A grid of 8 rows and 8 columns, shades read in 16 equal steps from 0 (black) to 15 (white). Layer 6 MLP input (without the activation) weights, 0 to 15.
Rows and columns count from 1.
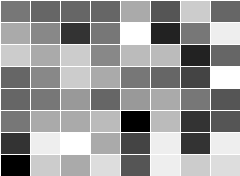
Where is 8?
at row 2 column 2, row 3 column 4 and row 4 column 2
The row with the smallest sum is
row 6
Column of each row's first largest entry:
7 5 1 8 6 4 3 6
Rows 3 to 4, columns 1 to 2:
12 10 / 6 8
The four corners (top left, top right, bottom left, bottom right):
7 6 0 13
